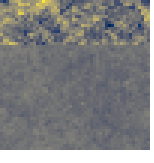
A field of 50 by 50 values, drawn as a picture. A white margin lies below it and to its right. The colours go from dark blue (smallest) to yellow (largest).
Most values sit low, with a long tail of high ones. The top left is the ninth with the highest average. The halves do not mirror each other. A horizontal seam about 30% of the way down splits the table, and the bottom part is calmer. There are no regular stripes.
